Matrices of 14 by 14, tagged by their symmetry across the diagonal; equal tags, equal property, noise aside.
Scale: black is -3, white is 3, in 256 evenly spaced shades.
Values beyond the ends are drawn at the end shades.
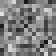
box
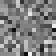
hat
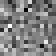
hat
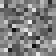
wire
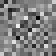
box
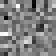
hat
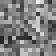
hat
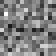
wire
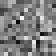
hat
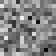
wire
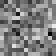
wire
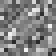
box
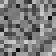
box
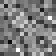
box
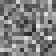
box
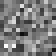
wire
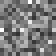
box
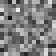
hat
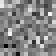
wire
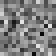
wire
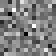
hat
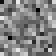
box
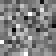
hat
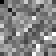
box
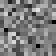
wire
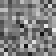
hat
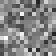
wire
